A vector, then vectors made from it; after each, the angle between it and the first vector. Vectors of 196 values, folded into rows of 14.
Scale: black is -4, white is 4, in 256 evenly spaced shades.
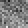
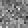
partly aligned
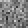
partly opposed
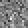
partly aligned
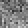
nearly parallel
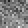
nearly parallel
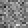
orthogonal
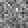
partly opposed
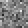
partly opposed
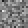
orthogonal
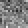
nearly parallel
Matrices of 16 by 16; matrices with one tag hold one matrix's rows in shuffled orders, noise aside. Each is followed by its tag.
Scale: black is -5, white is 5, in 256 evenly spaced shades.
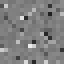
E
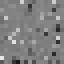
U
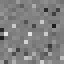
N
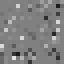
U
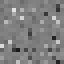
U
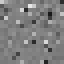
E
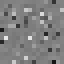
N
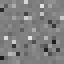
N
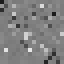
N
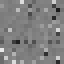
U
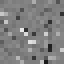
E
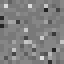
N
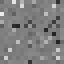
U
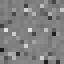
N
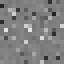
N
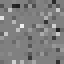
U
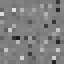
U
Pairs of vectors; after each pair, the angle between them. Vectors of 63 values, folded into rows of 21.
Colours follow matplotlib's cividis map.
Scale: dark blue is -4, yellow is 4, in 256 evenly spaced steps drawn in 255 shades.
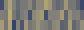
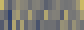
nearly opposite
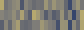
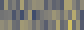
nearly opposite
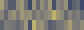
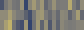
orthogonal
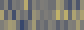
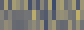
partly aligned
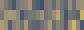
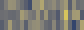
nearly opposite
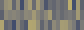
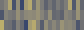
nearly parallel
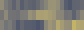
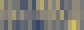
partly aligned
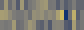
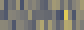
nearly opposite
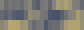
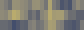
nearly opposite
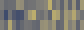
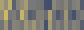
partly opposed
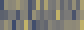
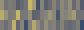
nearly opposite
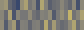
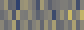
nearly parallel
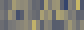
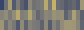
orthogonal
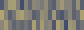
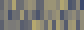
partly aligned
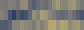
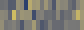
partly opposed
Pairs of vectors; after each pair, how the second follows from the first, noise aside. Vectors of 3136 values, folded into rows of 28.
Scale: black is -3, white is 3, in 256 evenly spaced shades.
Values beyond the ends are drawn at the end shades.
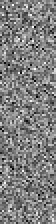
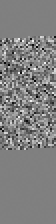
partly zeroed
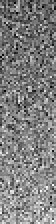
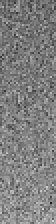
shrunk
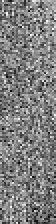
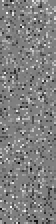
partly zeroed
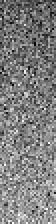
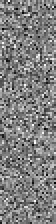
shuffled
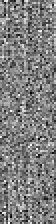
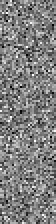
shuffled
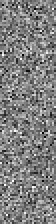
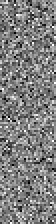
shuffled
